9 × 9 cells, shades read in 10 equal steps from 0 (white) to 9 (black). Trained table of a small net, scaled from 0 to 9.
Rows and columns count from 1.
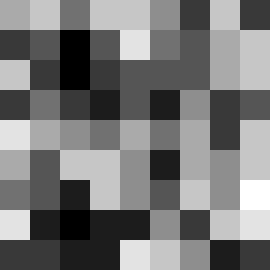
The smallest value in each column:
1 2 2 2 1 2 2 2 0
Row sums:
34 45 48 58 33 34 37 48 52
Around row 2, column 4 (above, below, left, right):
2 7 9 1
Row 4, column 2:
5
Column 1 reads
3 7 2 7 1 3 5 1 7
